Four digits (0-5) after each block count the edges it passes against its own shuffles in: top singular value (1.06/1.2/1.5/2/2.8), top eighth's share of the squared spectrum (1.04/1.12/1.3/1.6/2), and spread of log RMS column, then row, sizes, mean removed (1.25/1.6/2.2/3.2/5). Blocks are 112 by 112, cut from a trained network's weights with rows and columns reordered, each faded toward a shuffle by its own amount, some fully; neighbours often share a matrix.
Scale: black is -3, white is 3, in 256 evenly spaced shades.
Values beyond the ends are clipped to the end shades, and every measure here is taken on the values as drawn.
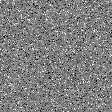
0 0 0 0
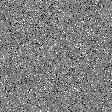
0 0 0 0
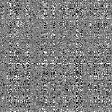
4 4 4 3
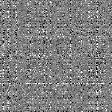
4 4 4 2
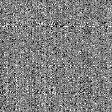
3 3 1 3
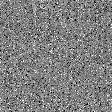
1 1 0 0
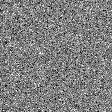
1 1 0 0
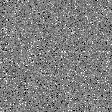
0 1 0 0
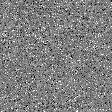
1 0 0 0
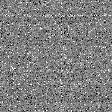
2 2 2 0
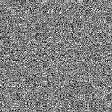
4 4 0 3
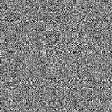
4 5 2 3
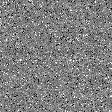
0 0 0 0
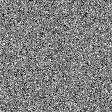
0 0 0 0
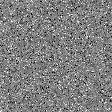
1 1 1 0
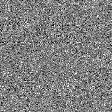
3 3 0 2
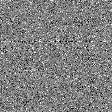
2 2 1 1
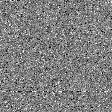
2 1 0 1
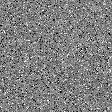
0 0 0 0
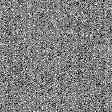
2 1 0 1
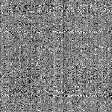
3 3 1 3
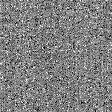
2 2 0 1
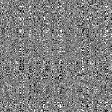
4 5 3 3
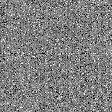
2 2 0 1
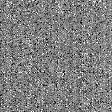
2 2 1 2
